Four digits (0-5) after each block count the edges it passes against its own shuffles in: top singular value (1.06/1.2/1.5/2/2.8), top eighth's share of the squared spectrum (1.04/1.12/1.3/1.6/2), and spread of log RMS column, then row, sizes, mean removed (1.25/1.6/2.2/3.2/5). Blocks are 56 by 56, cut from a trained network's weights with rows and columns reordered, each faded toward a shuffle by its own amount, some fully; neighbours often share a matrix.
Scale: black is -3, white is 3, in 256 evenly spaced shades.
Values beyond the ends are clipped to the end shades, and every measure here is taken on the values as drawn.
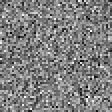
0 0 0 0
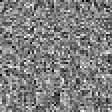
3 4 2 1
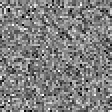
3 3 1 1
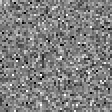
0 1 0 0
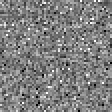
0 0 0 0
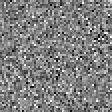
0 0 0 0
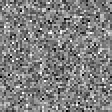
0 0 0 0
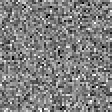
1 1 0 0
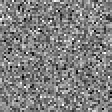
0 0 0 0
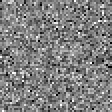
0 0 0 0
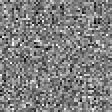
2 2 1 0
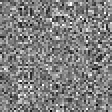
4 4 2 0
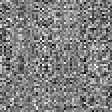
4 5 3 1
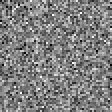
1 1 0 0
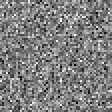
1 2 0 0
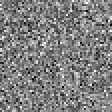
2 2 0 1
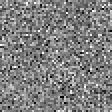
0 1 0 0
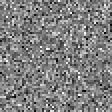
1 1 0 0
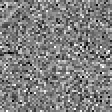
2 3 1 1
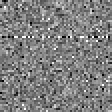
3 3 0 2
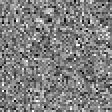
3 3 1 1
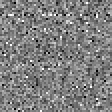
2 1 0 1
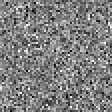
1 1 0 0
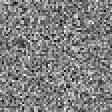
2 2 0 0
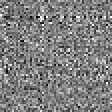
3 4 1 2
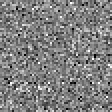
1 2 0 1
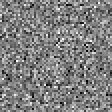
2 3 1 0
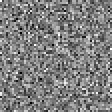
3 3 1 1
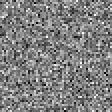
1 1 0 0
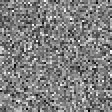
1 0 0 0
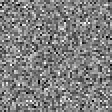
1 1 0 0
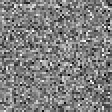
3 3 1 0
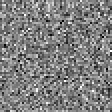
2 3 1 0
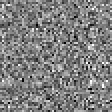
3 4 2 1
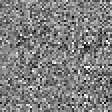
3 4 2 1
